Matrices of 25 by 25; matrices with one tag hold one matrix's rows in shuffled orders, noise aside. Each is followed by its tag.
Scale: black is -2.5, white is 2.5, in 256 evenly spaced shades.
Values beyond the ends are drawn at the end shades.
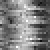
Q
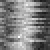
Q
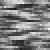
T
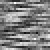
T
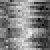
Q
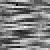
T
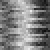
Q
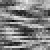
T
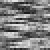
T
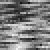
T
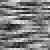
T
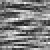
T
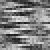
T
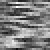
T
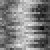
Q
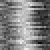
Q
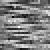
T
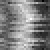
Q
